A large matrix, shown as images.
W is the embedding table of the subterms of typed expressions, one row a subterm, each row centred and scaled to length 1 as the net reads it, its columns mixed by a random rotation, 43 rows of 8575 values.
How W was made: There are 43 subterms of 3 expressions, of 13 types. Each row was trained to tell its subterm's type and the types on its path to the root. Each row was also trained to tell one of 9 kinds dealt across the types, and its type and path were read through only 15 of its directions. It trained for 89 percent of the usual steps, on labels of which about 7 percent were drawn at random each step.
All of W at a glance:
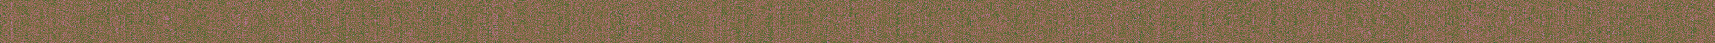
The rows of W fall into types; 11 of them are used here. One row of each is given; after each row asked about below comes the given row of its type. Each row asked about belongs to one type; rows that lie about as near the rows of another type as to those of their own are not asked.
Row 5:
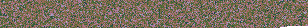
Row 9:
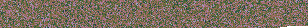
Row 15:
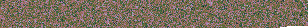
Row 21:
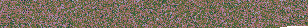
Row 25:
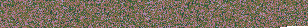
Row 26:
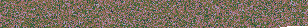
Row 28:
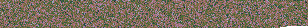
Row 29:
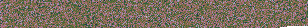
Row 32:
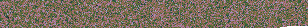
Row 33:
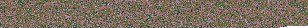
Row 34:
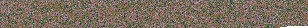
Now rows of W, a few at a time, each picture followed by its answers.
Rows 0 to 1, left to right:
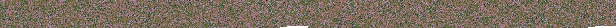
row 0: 9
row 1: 15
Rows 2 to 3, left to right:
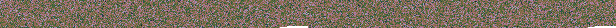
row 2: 5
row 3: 32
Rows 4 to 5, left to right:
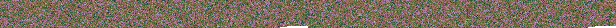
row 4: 28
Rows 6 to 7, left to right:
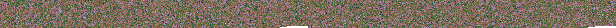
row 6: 32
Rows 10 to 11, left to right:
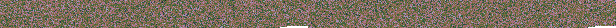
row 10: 34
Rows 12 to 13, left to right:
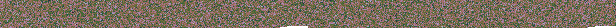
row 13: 9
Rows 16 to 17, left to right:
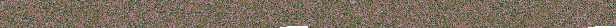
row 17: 26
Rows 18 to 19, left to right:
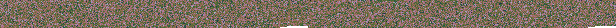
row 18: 34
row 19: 26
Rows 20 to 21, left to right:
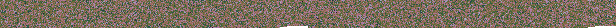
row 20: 9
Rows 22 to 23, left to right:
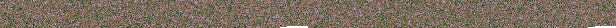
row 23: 5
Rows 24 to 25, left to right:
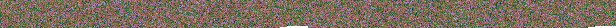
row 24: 34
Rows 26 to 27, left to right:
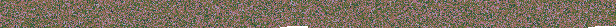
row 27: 29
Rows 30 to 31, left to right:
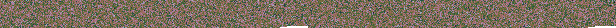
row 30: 21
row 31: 28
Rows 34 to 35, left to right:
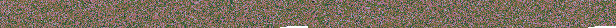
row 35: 21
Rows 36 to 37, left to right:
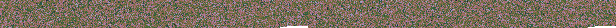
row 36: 29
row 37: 21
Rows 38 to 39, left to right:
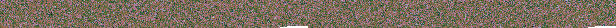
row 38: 9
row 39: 26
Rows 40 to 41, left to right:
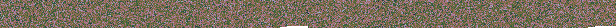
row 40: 32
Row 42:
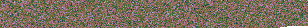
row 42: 15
